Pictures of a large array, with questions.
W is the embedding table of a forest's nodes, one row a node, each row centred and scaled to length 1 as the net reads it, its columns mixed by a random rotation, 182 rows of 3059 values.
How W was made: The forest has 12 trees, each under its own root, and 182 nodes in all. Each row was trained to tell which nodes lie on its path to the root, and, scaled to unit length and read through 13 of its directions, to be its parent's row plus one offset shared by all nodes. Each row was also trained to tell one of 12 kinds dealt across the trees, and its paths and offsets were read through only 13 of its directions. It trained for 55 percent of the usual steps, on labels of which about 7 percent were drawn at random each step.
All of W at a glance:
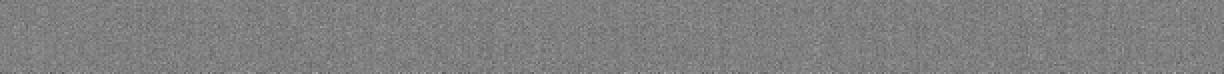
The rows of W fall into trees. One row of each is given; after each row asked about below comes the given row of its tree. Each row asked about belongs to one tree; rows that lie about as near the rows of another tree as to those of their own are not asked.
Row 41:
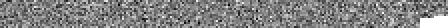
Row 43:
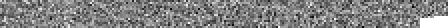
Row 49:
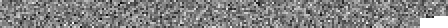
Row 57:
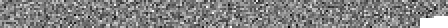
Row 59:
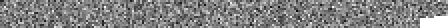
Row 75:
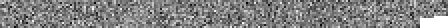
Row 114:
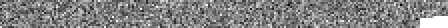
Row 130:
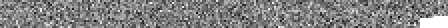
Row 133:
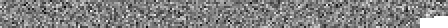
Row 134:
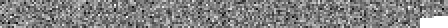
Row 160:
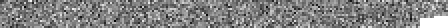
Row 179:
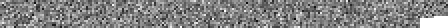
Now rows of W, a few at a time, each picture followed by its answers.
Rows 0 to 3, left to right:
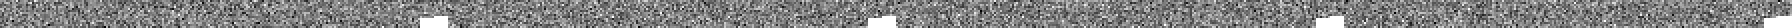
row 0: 43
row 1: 160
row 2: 114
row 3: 114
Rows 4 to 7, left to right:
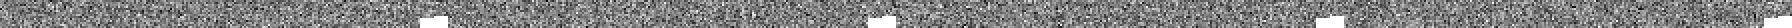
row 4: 133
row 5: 75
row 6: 130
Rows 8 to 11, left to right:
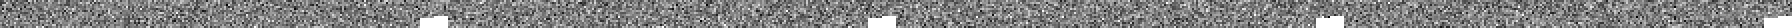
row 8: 114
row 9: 43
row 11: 43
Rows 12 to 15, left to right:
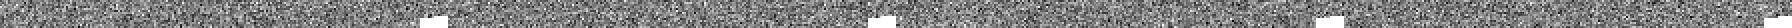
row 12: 59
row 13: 41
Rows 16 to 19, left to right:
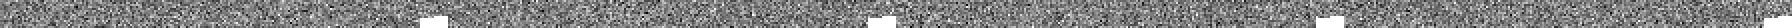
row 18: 75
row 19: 179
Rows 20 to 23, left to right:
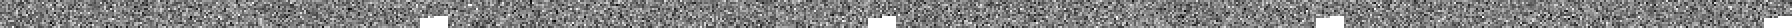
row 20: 179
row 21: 57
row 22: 179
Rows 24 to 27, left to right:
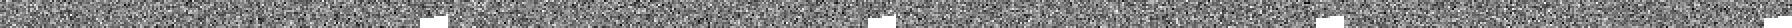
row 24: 49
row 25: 130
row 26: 75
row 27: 160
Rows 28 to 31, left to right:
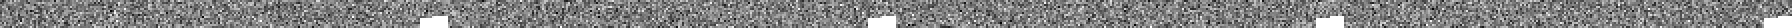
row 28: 114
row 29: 130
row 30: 75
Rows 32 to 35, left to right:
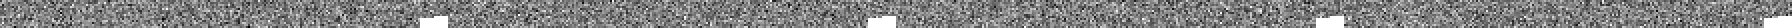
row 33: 179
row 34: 160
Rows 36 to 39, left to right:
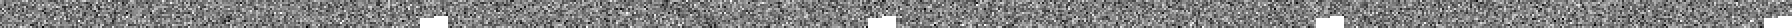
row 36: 75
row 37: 59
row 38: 133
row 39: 75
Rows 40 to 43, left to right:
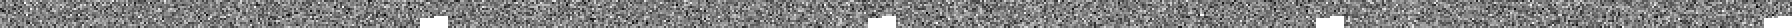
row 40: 160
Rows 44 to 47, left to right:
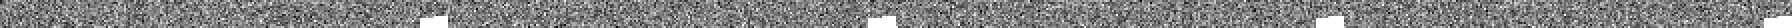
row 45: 133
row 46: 114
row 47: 114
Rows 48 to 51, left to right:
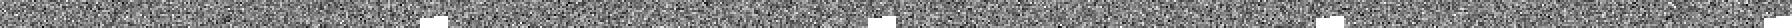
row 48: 75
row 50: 59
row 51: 114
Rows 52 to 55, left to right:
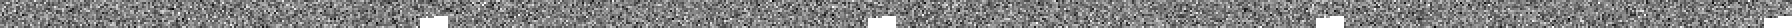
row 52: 59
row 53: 179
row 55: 75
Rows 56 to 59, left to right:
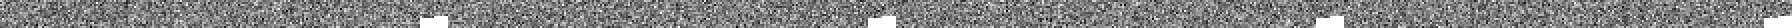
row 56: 75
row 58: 41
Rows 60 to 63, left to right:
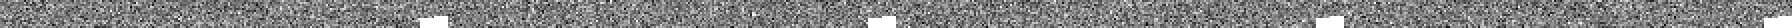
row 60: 133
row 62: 75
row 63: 57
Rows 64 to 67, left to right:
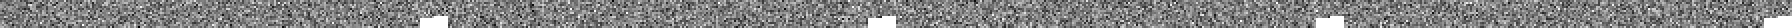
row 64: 160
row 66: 133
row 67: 114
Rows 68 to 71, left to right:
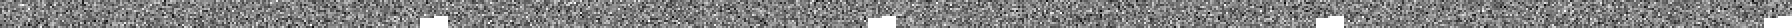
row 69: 114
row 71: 43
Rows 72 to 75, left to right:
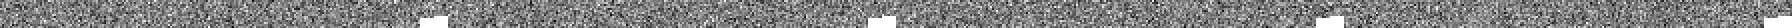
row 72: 75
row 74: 57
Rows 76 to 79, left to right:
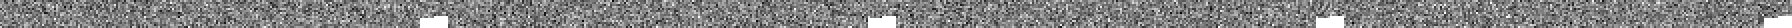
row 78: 41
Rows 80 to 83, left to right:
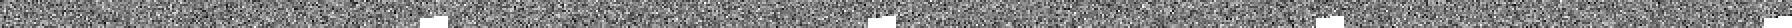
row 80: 130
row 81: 59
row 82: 59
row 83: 179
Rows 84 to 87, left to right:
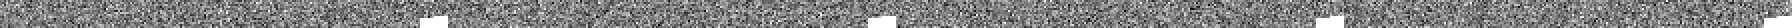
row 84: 59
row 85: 41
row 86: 130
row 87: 114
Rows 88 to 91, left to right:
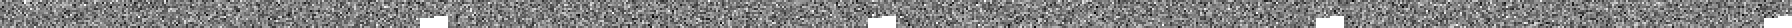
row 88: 160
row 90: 160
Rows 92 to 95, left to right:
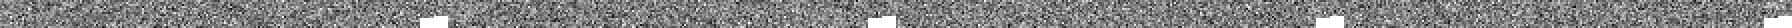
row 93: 130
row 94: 160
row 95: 75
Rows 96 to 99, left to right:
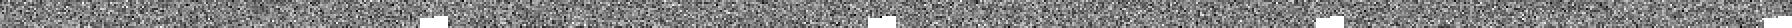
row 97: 49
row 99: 133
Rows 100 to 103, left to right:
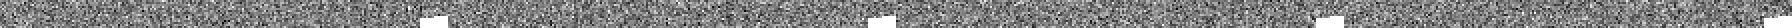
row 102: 114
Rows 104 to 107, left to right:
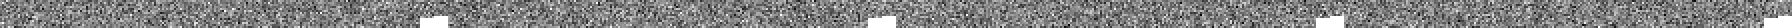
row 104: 179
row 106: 49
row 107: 49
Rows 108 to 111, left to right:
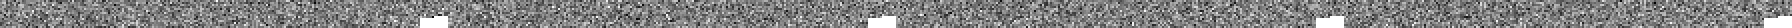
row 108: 49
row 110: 179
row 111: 179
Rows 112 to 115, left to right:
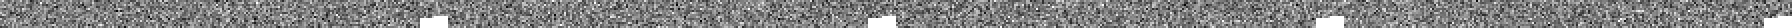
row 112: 41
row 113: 59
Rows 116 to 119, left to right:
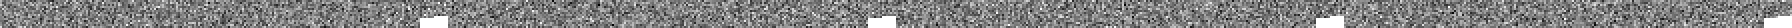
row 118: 59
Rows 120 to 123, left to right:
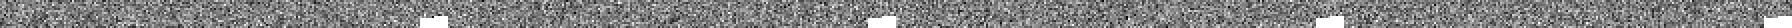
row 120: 49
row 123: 75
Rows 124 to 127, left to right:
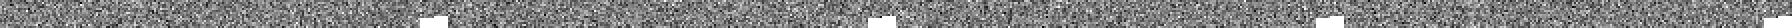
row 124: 133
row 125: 59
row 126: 130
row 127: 133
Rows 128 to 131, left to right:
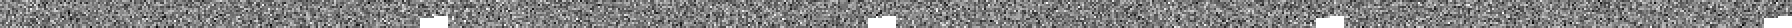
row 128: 49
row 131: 133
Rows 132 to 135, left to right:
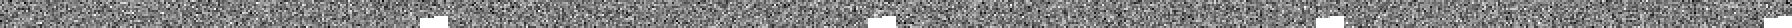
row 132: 59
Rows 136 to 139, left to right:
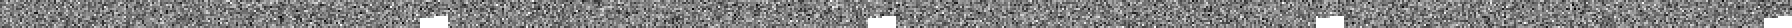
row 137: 179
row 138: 43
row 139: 59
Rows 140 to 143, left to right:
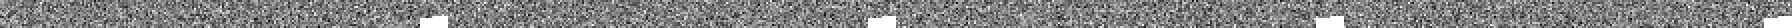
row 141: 179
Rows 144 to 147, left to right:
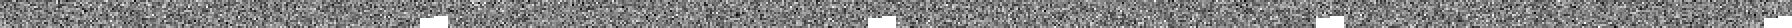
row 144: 114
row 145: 160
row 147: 49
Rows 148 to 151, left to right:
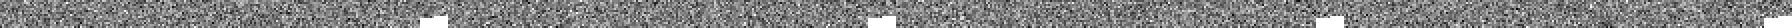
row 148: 41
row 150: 49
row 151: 59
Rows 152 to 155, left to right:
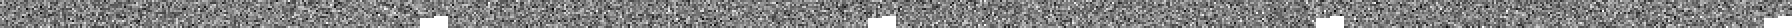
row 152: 179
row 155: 41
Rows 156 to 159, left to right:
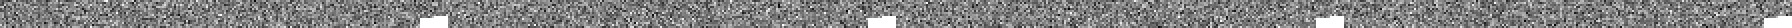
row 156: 114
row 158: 41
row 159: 41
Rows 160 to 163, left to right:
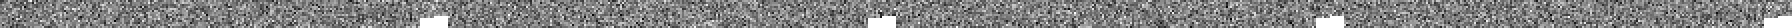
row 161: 179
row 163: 160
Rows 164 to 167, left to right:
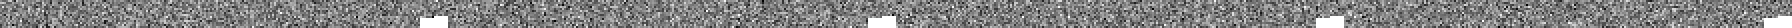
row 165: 41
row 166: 134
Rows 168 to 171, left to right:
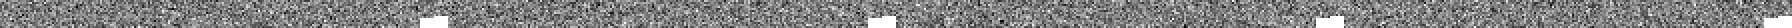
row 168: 41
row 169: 179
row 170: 57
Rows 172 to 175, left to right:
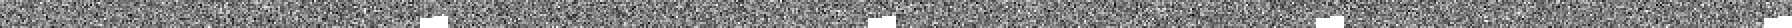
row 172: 75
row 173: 134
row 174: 59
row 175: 41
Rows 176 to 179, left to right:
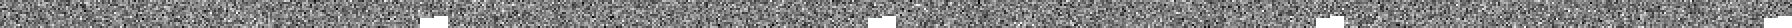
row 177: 49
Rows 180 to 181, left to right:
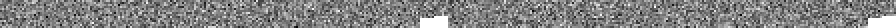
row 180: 43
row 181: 114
